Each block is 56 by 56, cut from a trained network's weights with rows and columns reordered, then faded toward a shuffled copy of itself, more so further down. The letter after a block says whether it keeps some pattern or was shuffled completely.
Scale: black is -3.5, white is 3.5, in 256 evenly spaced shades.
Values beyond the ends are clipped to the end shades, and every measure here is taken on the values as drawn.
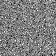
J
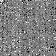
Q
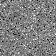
J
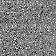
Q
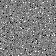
J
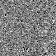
Q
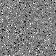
J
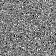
J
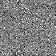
Q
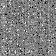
Q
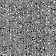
Q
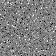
J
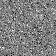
J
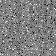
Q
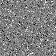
J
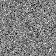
Q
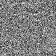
J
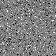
J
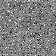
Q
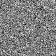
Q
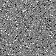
J
